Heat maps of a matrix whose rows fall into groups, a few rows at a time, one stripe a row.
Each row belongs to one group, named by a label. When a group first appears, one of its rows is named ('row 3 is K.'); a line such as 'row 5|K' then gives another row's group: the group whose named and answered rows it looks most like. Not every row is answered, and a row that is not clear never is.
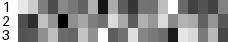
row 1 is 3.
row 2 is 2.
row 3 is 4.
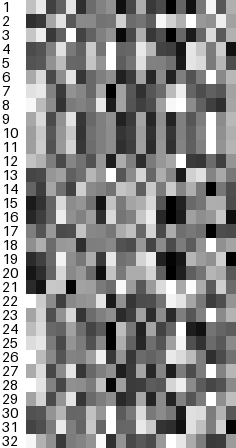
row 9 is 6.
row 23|6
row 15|4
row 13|4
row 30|4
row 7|3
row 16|4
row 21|2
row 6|6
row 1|6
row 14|2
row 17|2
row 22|3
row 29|6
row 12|3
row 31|4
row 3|6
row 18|6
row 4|4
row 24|3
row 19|4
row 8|3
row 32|3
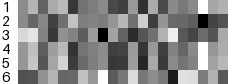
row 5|6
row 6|4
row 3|3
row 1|6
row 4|6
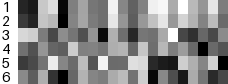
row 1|2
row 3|3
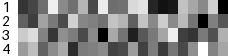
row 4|6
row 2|2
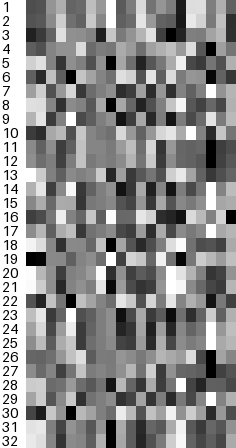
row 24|6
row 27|2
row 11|2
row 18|3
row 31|3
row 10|2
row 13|3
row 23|6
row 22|2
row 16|4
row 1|4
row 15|6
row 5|3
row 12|2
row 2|4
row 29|6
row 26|2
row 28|3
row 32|3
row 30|2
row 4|2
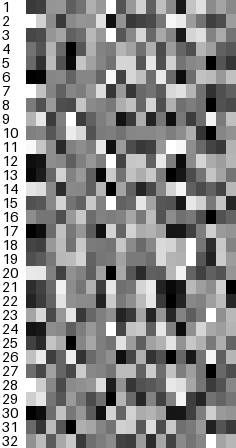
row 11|3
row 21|4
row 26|6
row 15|4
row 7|3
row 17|4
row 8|2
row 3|4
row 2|3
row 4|2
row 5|2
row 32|6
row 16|2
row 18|2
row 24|4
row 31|2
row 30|4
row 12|4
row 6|4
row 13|4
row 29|3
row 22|4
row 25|2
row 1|4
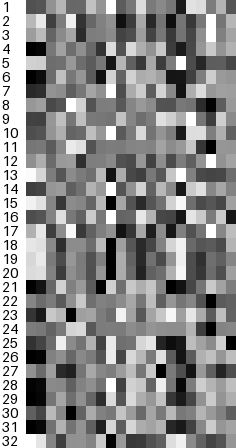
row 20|3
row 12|6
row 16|4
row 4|4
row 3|6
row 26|4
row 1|4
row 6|4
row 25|4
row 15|3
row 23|2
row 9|2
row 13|3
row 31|4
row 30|2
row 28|4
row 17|6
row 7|4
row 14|4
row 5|3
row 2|6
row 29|4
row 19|3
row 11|2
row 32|3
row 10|4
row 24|2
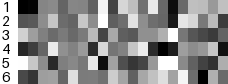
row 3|3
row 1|4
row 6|2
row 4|4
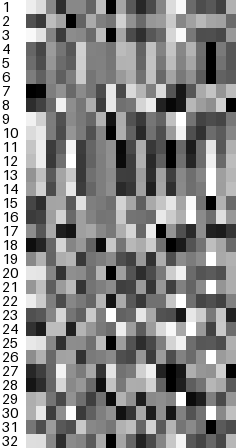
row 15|2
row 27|4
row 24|2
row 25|3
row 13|6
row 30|6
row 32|3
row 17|2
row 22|3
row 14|6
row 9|3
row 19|6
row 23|4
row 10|3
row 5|2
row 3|3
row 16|2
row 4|2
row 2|2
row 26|6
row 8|4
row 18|4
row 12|6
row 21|6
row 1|3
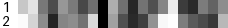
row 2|3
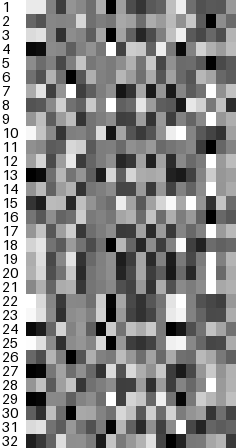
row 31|3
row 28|6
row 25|3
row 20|6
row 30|2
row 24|4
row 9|6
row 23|3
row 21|6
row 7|6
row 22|3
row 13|4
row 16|2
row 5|2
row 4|4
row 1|3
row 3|3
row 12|6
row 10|3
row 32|4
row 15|2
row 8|4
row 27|4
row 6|2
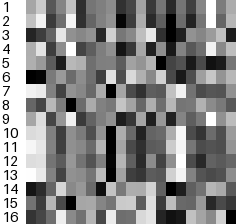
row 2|6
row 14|4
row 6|4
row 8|2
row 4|6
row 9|6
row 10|3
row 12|3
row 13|3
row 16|4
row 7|3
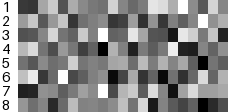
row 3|4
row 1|2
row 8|2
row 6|6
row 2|6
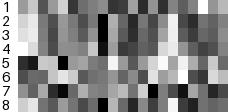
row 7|2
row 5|2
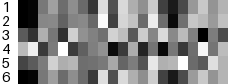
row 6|4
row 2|4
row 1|4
